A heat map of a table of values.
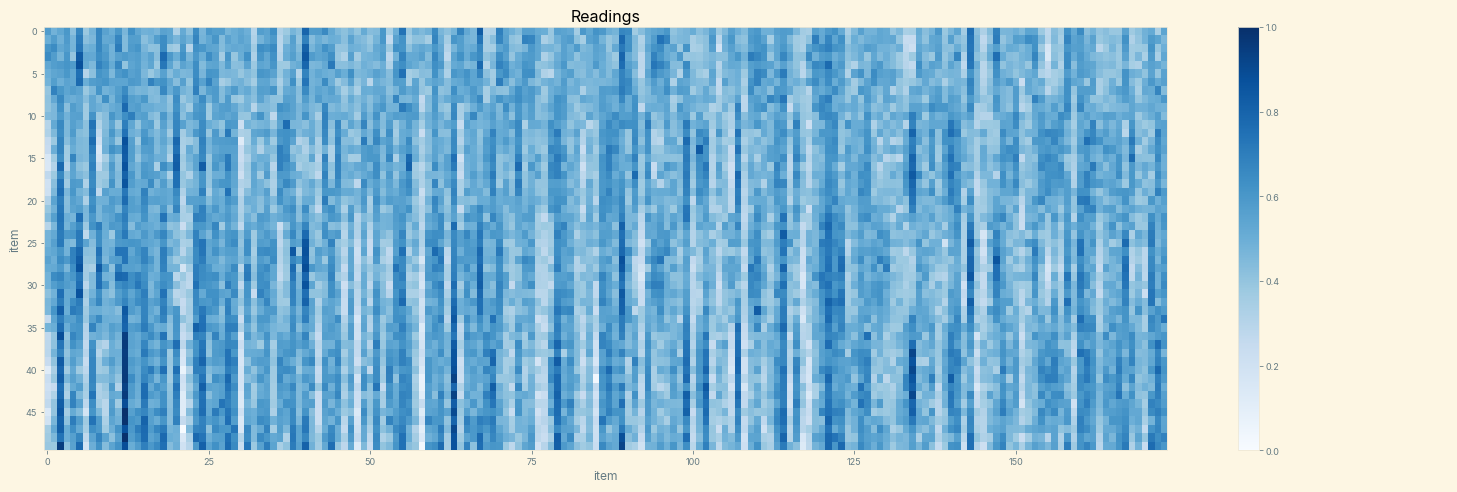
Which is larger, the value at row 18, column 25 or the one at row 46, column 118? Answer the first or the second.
the first
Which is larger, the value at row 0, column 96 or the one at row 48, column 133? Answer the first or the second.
the first
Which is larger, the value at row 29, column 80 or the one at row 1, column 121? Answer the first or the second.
the second
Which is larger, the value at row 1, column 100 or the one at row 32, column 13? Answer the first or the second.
the second
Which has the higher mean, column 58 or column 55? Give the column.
55
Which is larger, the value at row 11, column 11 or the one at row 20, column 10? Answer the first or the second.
the second
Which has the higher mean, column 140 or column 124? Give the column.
140
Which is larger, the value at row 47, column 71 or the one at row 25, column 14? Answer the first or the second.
the second
